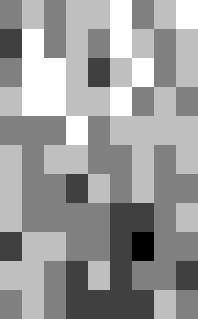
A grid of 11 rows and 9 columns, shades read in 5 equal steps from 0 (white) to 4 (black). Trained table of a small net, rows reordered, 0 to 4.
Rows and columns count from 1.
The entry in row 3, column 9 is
1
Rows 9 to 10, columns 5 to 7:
2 3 4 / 1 3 2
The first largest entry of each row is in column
1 1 5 7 1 2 4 6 7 4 4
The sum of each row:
10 12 10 8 12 13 16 18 20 18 20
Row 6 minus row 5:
-1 0 -1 1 0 1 0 1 0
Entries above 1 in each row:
3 4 3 2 4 4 6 7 7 6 7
